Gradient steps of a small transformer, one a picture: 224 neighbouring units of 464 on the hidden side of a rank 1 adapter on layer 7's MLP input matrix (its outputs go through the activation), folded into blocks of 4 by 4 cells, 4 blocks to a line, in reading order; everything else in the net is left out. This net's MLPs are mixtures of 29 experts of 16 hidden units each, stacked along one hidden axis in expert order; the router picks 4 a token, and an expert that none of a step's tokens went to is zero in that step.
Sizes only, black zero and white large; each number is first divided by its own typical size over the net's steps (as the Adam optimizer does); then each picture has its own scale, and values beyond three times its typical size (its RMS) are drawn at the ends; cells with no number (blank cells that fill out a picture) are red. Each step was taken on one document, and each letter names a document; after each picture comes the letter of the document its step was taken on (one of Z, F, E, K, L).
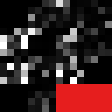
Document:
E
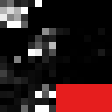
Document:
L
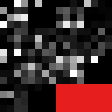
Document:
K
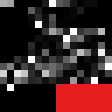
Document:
E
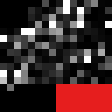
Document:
E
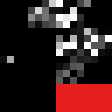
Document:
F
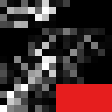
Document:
L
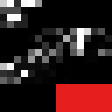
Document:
L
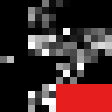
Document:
F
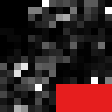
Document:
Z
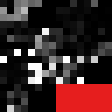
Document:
K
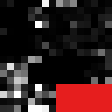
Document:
Z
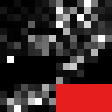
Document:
F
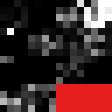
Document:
F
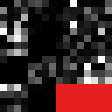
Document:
K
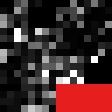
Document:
K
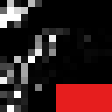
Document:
L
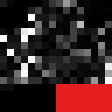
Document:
E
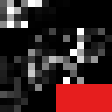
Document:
L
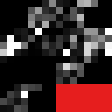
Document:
F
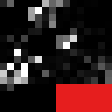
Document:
E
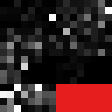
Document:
Z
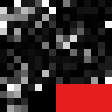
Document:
E
